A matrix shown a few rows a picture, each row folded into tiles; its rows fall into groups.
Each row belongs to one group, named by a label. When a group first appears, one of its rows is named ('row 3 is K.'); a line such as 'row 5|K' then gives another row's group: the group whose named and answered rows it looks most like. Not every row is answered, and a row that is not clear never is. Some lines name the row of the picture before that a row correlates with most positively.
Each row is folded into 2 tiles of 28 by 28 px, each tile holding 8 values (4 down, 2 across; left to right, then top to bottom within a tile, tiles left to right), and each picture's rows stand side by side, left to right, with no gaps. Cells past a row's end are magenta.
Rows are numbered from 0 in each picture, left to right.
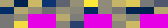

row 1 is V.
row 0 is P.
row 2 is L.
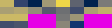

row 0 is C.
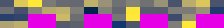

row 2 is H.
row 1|V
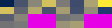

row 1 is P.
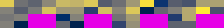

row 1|V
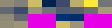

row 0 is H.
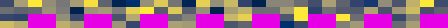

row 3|P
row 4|C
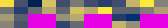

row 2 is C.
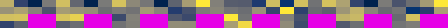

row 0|C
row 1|C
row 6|C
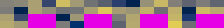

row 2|P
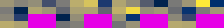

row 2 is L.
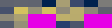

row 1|C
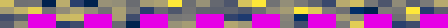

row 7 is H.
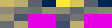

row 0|L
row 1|L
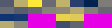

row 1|C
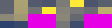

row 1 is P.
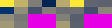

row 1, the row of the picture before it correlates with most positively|1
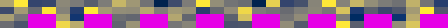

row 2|L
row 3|V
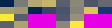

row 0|V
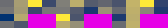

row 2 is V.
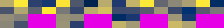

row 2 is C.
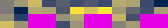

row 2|L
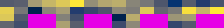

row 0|V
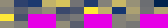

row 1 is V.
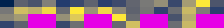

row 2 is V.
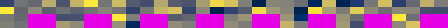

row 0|P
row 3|P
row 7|V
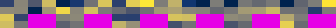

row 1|P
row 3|C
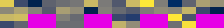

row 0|C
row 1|V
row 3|V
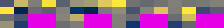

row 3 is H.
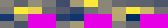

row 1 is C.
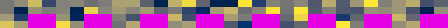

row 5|H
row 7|L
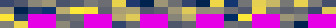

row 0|V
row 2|C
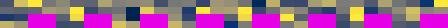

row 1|H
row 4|H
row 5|V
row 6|H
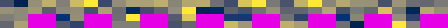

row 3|H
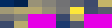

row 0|P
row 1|H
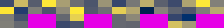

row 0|P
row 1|H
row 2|V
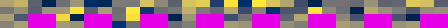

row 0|L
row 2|H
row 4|P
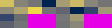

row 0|L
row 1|L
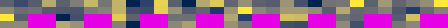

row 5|C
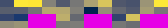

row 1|V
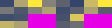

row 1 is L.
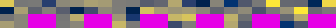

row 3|C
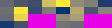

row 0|H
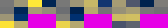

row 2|C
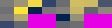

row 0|H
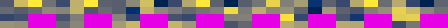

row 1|V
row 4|P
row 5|L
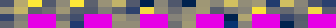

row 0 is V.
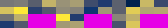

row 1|L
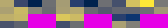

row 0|C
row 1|C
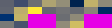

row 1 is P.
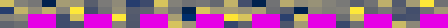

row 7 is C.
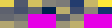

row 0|P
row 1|P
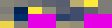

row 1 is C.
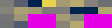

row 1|L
